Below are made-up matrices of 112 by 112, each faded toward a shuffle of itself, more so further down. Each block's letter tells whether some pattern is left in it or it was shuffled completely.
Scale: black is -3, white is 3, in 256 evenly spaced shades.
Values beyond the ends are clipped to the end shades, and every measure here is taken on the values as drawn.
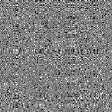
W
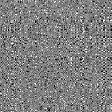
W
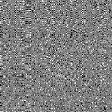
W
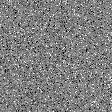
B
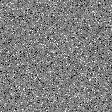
B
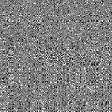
W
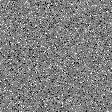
B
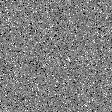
B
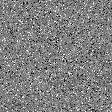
B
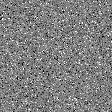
B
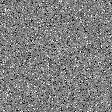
B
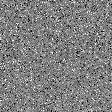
B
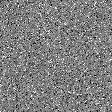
B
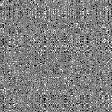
W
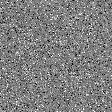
B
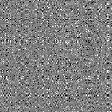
W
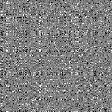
W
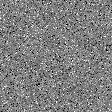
B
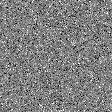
B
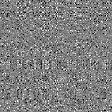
W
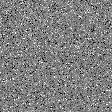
B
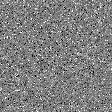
B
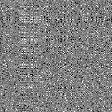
W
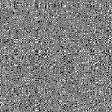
W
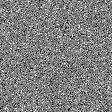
B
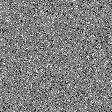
B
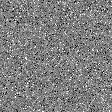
B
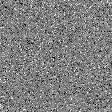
B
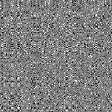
W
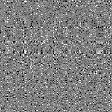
W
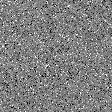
B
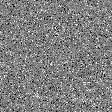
B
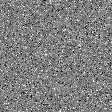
B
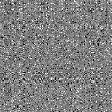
W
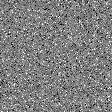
B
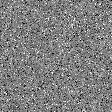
B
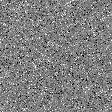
B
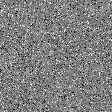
B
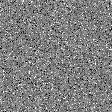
B
